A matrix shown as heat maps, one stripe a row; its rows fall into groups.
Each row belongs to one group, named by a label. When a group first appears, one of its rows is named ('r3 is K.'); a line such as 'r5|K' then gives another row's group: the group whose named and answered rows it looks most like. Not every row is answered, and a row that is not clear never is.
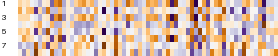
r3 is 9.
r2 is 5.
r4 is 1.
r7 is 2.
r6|9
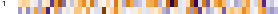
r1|9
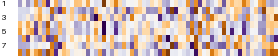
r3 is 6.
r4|5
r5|5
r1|2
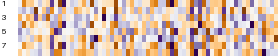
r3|5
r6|6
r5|1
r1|9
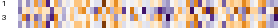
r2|6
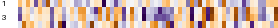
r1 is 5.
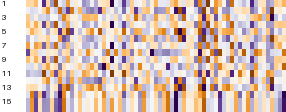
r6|1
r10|6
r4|5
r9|5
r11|2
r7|5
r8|6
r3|9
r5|9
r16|2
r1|5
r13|9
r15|2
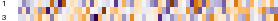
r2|2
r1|1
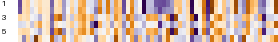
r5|9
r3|9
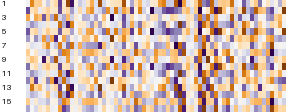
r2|6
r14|1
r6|2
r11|1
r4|1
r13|9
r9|5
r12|2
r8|9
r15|9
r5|6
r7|1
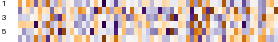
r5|1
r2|6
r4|5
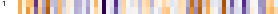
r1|5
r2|5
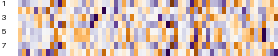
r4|1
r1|1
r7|1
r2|5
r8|2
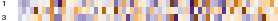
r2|2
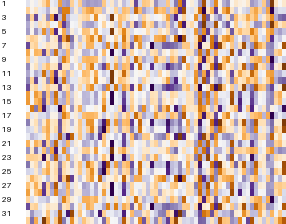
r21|5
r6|9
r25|6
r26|9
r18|6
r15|5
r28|5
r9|9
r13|6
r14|5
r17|9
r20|1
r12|2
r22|2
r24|6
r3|2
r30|6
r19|6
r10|6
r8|5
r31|1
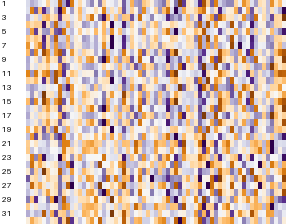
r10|1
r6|5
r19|5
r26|6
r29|2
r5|2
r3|6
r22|9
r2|2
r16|6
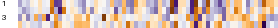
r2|1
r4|9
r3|2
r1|1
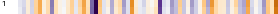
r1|6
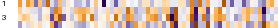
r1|5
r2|9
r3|9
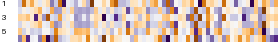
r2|1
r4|1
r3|5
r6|2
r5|9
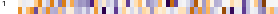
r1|1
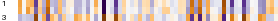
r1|5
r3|2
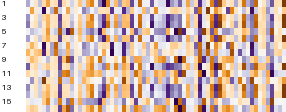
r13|6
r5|1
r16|9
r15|1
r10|6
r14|6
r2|5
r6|6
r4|6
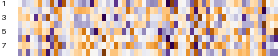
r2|9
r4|1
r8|2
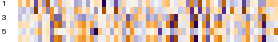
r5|6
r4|9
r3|1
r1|5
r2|2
